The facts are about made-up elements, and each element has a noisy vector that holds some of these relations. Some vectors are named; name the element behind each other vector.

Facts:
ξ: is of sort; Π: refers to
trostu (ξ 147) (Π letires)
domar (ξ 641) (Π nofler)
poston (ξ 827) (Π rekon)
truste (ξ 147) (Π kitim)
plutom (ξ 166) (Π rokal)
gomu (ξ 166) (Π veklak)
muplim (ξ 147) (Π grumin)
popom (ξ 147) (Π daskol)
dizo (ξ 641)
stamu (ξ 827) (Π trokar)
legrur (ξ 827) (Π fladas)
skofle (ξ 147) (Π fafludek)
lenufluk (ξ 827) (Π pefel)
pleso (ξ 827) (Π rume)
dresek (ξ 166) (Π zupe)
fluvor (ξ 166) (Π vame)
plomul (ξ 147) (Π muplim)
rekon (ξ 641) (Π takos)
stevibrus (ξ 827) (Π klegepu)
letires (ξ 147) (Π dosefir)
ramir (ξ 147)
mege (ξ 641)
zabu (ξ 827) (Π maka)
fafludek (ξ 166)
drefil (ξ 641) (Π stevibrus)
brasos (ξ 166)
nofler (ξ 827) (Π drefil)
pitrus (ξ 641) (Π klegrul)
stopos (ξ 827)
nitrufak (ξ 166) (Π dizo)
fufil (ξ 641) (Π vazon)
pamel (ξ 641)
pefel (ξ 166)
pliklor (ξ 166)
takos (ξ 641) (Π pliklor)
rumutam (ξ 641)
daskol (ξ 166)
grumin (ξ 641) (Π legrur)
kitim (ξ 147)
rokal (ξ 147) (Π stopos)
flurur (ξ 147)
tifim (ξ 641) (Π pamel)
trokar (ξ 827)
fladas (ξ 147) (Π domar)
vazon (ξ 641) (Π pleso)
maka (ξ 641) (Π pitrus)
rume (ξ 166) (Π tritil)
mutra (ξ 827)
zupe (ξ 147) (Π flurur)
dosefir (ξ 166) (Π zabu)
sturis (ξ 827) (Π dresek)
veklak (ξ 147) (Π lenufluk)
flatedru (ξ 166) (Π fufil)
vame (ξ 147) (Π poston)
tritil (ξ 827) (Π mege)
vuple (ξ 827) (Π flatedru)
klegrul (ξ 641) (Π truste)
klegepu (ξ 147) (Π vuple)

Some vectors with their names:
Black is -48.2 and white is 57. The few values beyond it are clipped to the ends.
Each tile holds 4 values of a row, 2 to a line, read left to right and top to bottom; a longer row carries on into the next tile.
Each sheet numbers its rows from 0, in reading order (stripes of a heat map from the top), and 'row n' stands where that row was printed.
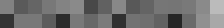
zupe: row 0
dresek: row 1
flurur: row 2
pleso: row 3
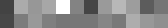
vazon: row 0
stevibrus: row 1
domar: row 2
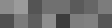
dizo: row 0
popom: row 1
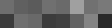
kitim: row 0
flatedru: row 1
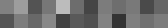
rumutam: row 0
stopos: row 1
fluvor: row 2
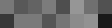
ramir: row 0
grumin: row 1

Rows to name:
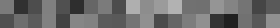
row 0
poston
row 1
vame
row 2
fufil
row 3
klegepu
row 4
pliklor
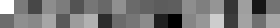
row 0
nofler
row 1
fladas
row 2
legrur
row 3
rume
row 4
dosefir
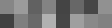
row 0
mege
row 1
letires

